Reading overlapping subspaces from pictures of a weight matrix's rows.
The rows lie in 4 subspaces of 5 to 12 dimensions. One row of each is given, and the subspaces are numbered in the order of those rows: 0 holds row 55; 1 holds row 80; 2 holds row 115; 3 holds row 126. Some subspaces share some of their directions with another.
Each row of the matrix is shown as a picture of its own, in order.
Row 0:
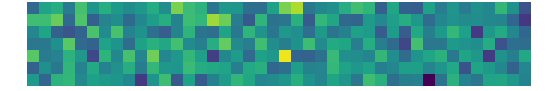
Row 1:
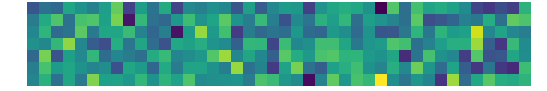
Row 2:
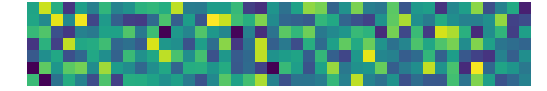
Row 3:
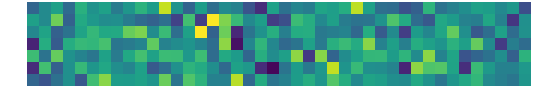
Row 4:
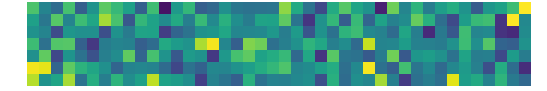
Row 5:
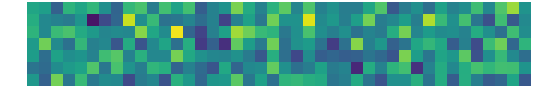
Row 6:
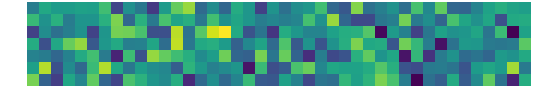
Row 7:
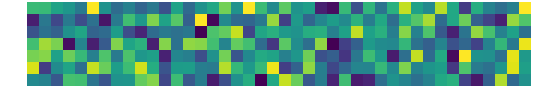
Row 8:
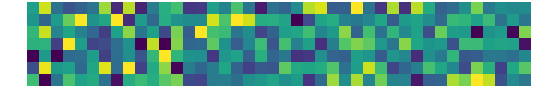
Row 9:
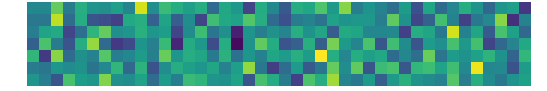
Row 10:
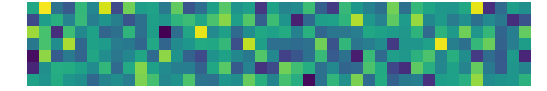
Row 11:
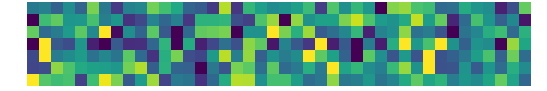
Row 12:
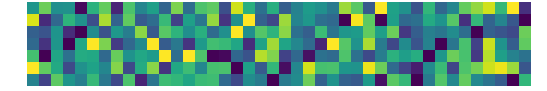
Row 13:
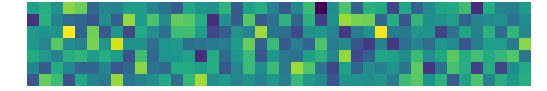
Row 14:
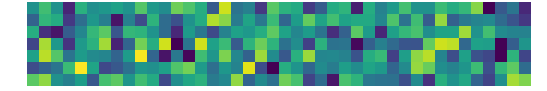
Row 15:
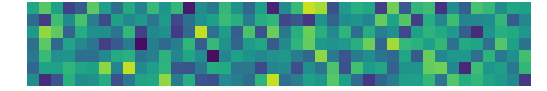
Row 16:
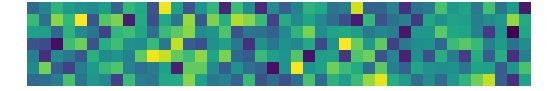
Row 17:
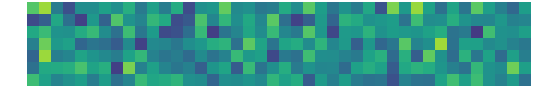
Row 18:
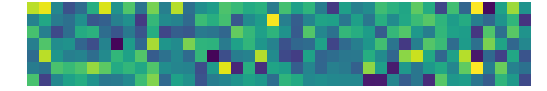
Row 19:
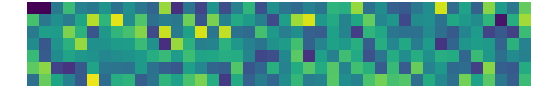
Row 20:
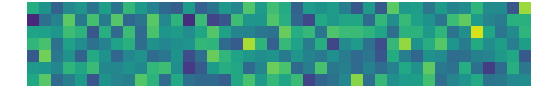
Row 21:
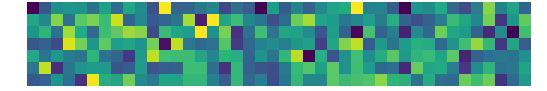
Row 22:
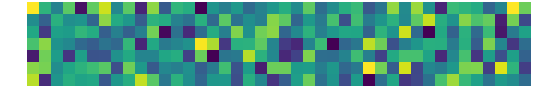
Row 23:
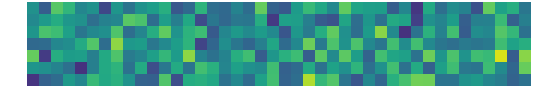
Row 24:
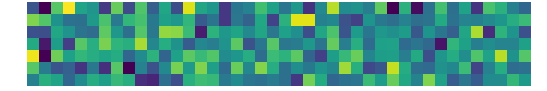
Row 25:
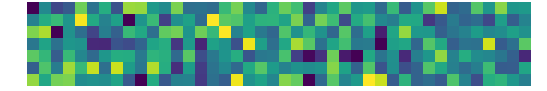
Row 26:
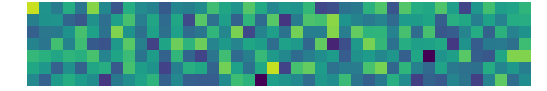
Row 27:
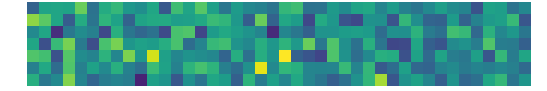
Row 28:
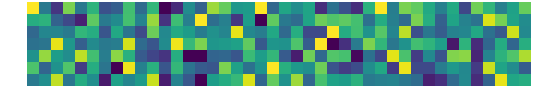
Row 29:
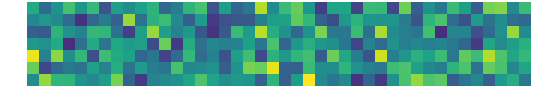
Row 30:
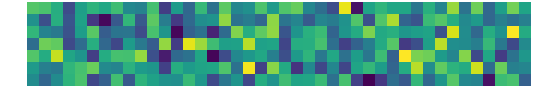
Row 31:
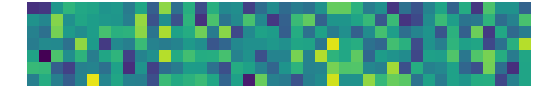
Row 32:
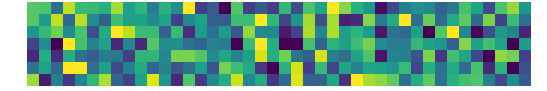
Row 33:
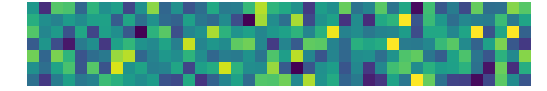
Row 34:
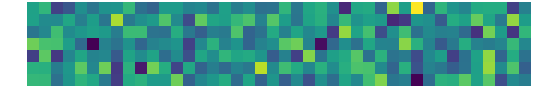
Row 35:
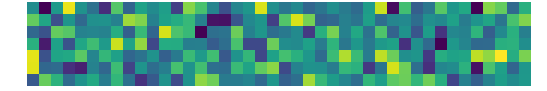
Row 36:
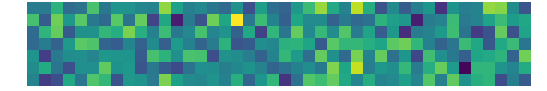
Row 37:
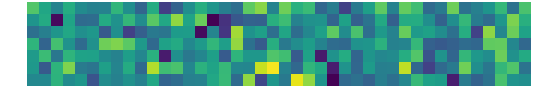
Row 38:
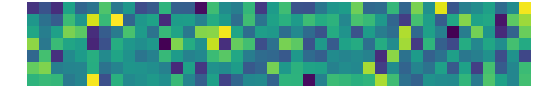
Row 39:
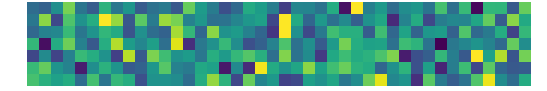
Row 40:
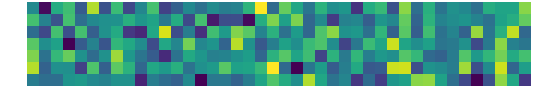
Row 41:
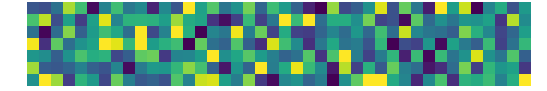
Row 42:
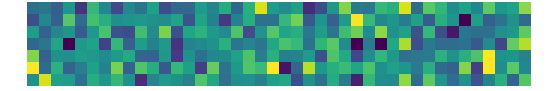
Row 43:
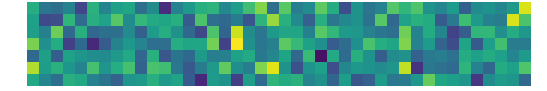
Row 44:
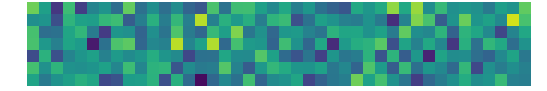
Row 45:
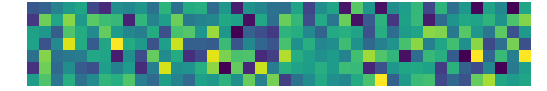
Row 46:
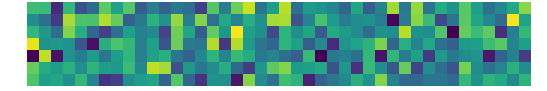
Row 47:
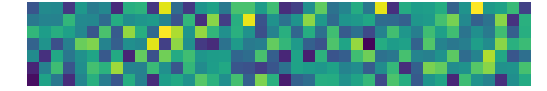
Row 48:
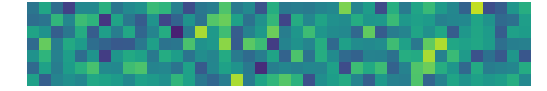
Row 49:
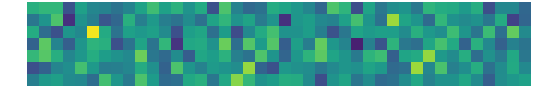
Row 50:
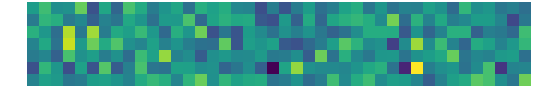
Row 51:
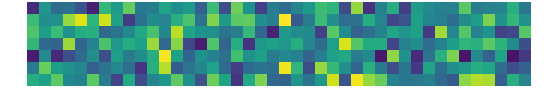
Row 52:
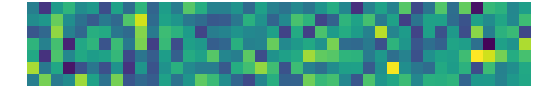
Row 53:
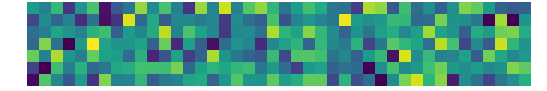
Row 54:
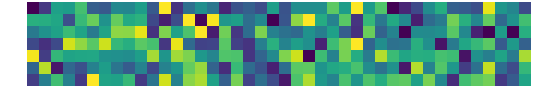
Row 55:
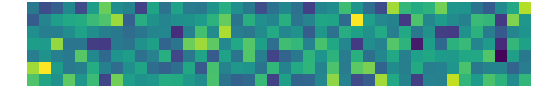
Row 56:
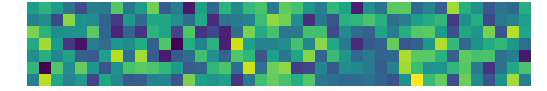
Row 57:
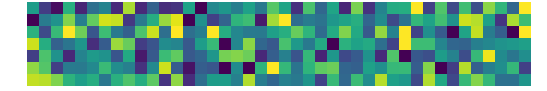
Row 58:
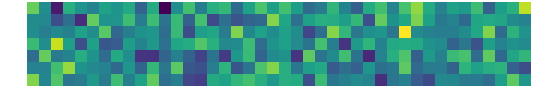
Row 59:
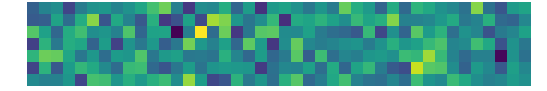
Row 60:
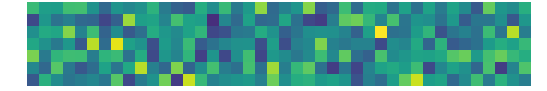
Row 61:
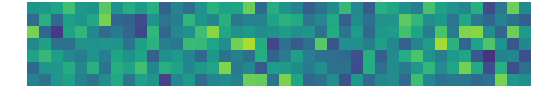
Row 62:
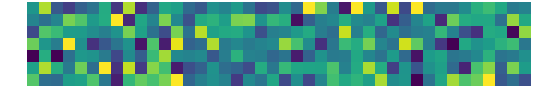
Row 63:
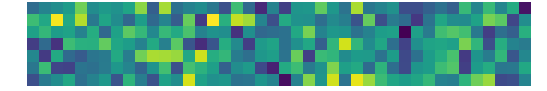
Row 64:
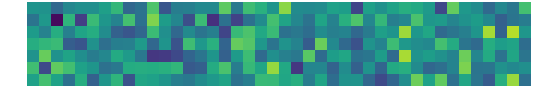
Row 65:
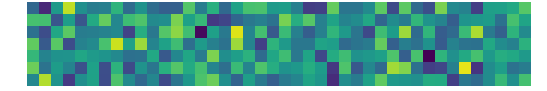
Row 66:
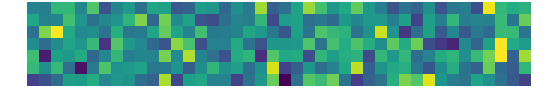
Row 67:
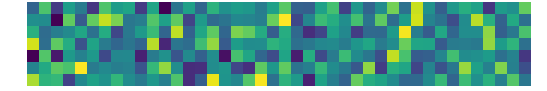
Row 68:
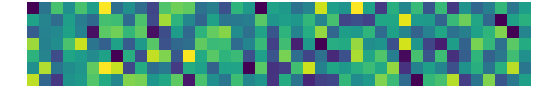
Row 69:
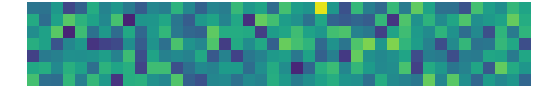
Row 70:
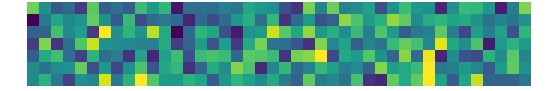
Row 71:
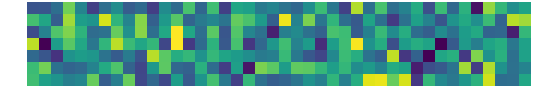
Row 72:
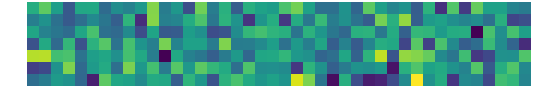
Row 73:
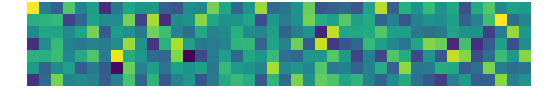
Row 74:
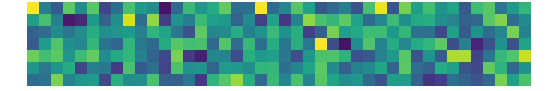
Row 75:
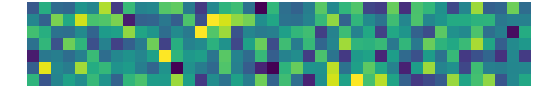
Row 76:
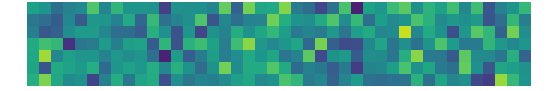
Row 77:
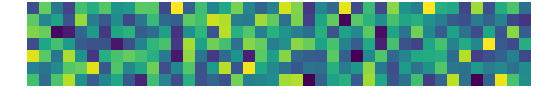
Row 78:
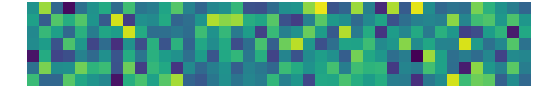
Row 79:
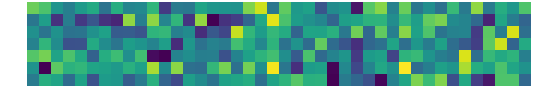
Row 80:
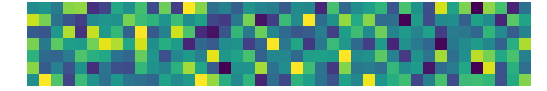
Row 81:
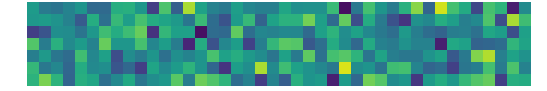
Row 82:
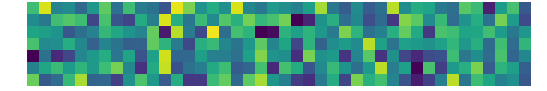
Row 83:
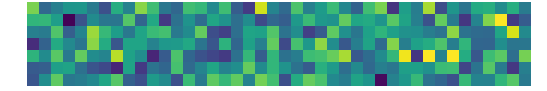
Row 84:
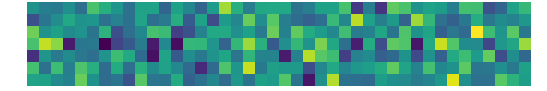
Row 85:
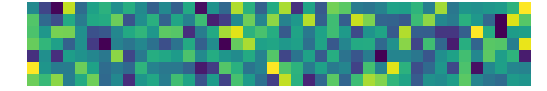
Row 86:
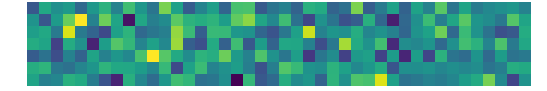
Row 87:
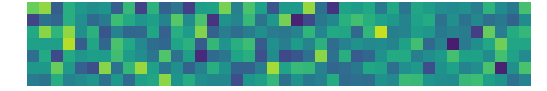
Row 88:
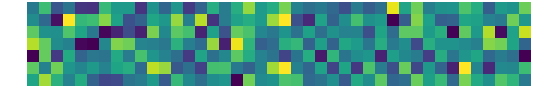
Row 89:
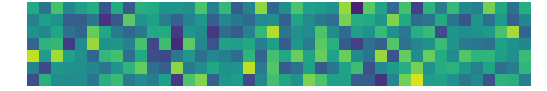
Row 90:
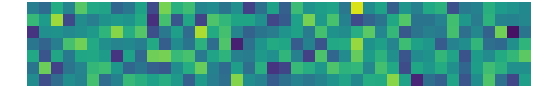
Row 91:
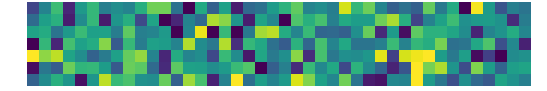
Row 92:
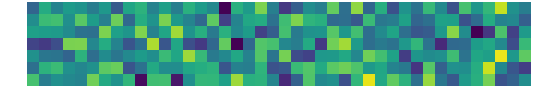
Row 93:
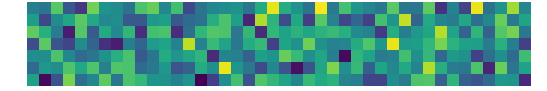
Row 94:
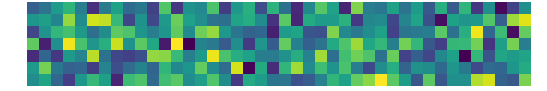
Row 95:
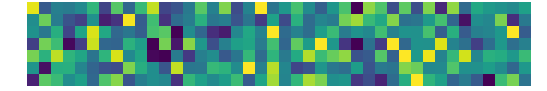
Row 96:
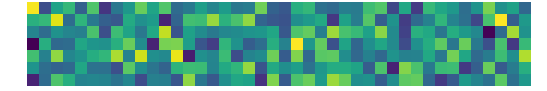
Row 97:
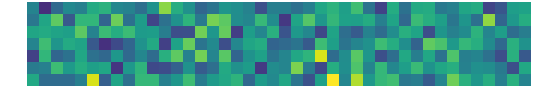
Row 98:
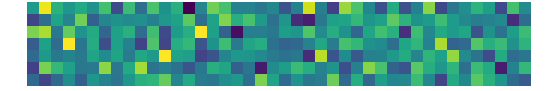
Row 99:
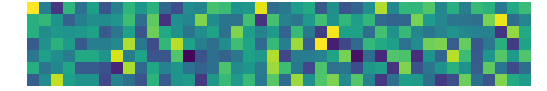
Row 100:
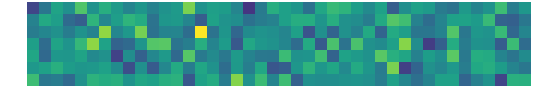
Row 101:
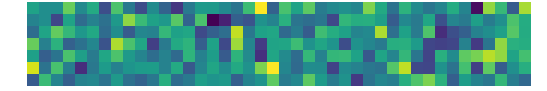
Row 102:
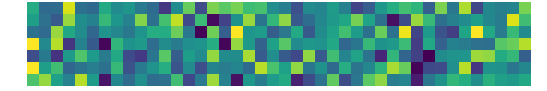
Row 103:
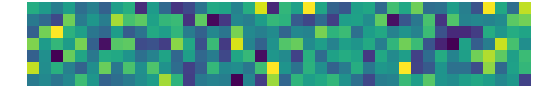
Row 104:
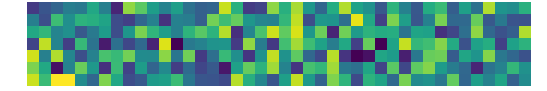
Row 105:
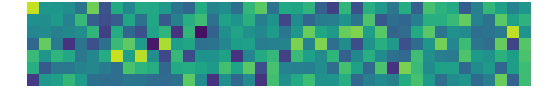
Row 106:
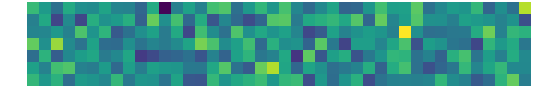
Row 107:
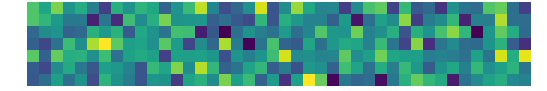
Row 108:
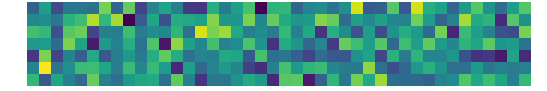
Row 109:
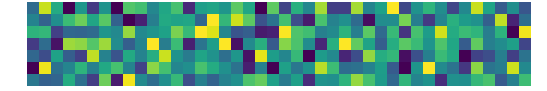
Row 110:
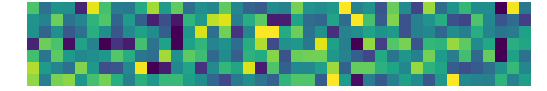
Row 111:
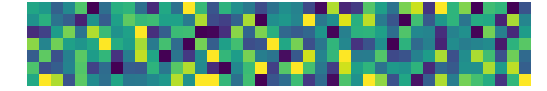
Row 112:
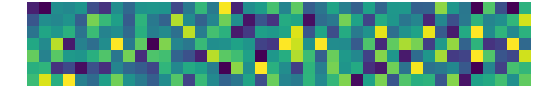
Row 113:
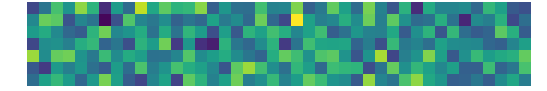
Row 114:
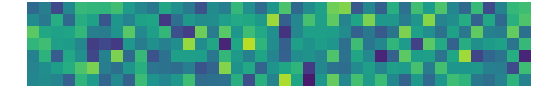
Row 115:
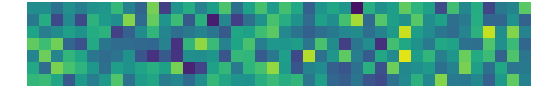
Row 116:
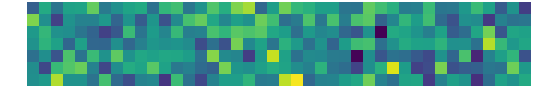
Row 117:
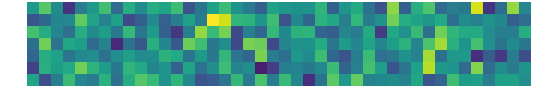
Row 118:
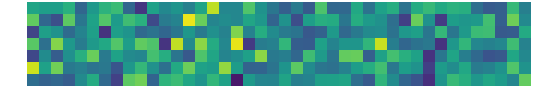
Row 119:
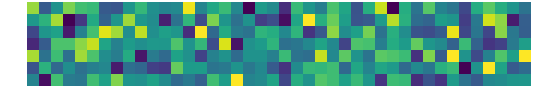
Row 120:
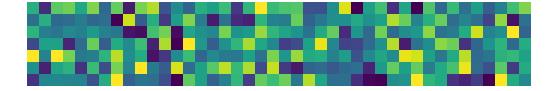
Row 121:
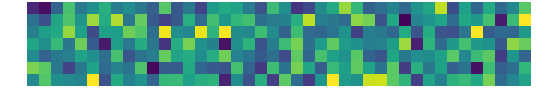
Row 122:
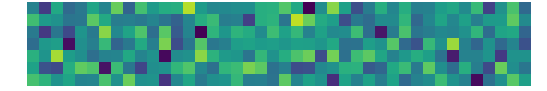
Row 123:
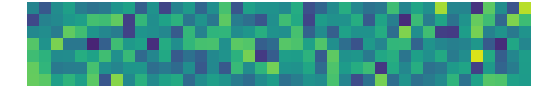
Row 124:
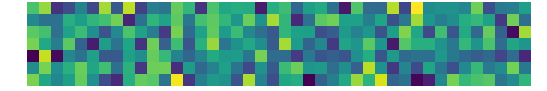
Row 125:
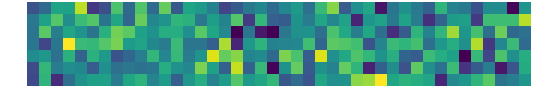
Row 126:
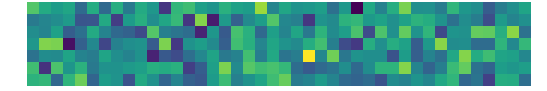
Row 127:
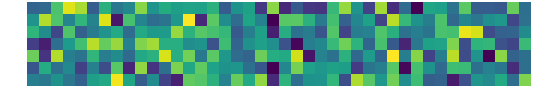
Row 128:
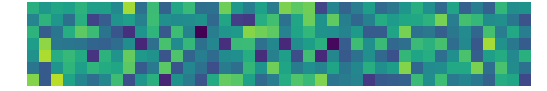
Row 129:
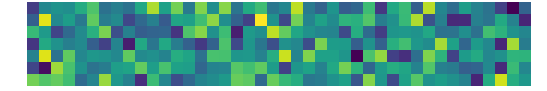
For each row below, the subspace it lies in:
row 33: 1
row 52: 3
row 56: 2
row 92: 0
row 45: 0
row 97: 0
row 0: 0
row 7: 2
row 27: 0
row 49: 1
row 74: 2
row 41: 1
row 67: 2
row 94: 0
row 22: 0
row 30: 0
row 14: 1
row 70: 0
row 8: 1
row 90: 2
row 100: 2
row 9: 3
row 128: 0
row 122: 1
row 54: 3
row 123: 0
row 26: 2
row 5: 0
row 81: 1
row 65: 1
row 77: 0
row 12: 0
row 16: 2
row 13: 1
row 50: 1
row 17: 1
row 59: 3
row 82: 3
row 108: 3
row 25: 0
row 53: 0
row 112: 0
